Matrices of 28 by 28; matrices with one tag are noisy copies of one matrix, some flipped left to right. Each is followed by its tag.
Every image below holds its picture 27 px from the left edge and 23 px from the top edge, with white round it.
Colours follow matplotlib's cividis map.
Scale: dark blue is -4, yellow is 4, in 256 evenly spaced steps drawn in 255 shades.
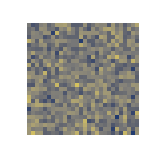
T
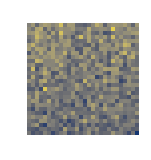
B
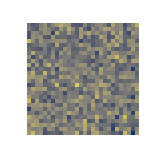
T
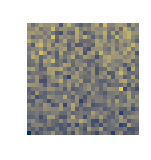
B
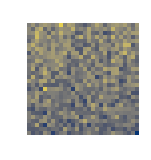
B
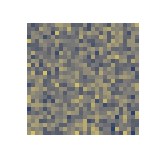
T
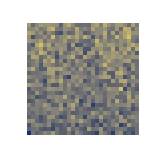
B
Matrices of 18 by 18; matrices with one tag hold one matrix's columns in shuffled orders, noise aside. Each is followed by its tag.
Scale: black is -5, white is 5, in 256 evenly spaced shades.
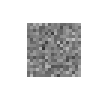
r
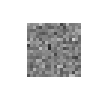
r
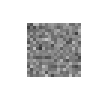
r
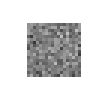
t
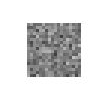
t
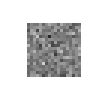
t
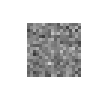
t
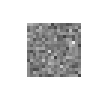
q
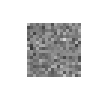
r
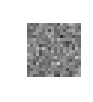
t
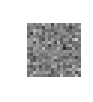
r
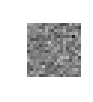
q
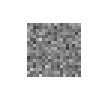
r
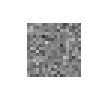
q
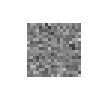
r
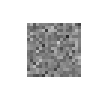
q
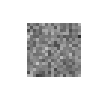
t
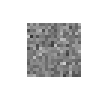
t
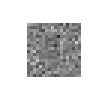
q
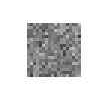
t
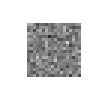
q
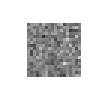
t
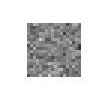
r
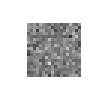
t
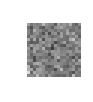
r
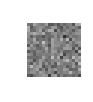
q
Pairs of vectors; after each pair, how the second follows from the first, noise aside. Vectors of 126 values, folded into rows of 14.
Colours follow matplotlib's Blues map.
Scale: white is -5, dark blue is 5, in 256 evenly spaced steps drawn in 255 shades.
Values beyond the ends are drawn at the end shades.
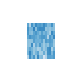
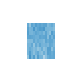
shrunk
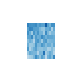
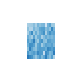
negated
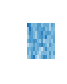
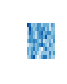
scaled up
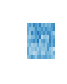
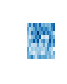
scaled up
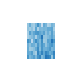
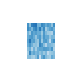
reversed
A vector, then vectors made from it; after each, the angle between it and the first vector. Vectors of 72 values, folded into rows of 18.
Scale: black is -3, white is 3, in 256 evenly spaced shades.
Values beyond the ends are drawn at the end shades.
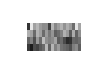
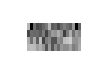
nearly opposite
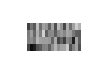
partly aligned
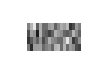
orthogonal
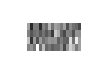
partly opposed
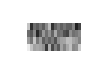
nearly opposite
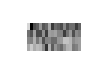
nearly opposite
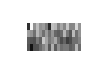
nearly parallel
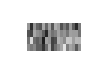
partly opposed
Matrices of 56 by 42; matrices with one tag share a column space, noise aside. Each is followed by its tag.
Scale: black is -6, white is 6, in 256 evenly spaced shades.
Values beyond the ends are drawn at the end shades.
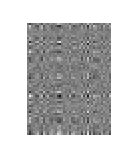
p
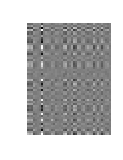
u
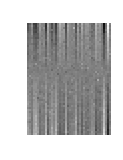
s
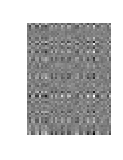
p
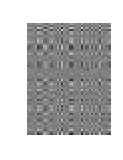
u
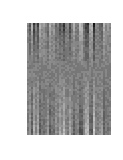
s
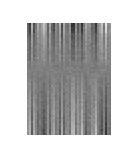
s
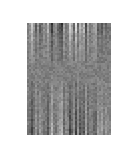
s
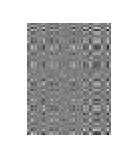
u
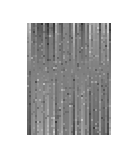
s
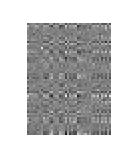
p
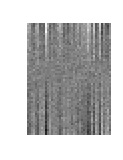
s
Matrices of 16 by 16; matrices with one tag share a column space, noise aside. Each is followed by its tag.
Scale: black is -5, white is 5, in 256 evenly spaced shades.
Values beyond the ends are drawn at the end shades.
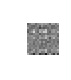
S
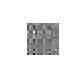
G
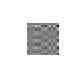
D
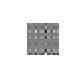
S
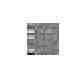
S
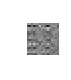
D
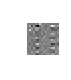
D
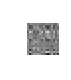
G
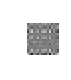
S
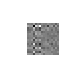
D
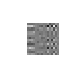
D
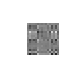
G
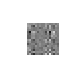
G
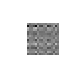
D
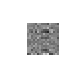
S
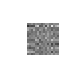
D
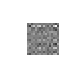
D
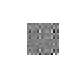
S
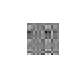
G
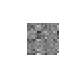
G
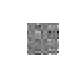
G
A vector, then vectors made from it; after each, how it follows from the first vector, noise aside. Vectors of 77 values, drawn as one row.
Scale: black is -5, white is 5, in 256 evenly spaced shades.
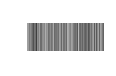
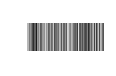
scaled up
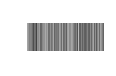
copied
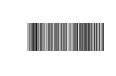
scaled up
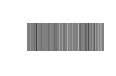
partly zeroed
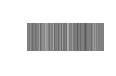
partly zeroed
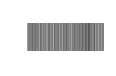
partly zeroed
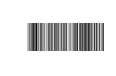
scaled up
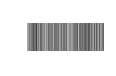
copied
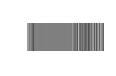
partly zeroed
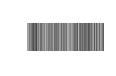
copied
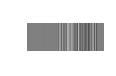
partly zeroed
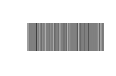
partly zeroed
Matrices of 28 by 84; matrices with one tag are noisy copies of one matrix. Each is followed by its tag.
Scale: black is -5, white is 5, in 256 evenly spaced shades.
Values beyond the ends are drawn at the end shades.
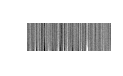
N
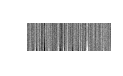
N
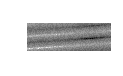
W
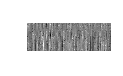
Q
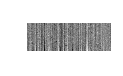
N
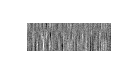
Q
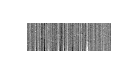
N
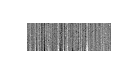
N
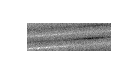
W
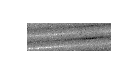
W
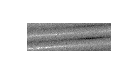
W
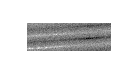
W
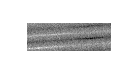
W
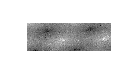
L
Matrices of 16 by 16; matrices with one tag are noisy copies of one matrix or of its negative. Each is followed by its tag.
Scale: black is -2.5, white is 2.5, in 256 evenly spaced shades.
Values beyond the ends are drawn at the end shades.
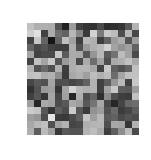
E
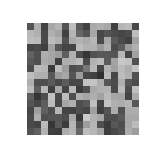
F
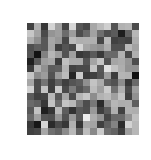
F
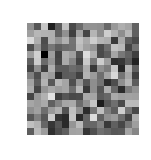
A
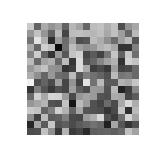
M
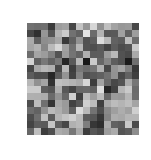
E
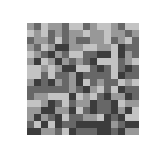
M
